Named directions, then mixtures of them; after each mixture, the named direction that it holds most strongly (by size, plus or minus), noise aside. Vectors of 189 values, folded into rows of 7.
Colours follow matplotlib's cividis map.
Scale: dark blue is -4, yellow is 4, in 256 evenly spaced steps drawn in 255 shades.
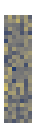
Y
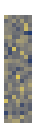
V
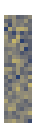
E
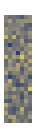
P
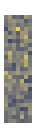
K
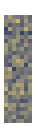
Y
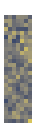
E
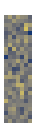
P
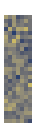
E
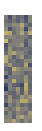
Y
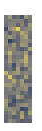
K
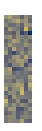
Y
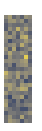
K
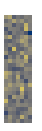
V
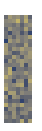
Y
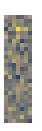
E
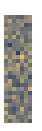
P
